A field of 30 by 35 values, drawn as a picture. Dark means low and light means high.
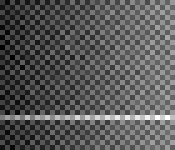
There is an overall slope up to the right. Row 24 stands out from the rest. The ninth with the highest average is the bottom right. Neither half mirrors the other.
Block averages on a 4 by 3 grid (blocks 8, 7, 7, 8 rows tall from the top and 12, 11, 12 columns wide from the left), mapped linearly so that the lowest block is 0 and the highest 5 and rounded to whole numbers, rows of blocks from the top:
0 2 4 / 0 2 4 / 0 2 4 / 1 3 5
